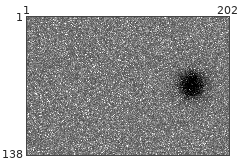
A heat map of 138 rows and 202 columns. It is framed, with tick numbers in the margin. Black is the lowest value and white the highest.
No single row or column stands out from its neighbours. One dip sinks in the middle right. The halves do not mirror each other. The middle right is the ninth with the lowest average.
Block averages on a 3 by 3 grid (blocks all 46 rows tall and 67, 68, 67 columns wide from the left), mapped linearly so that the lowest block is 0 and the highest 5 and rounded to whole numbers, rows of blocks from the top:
5 5 5
5 5 0
5 5 5
